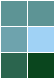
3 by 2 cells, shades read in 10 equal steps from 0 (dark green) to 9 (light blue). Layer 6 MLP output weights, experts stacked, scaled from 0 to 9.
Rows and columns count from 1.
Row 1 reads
5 5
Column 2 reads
5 9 0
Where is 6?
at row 2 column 1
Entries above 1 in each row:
2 2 1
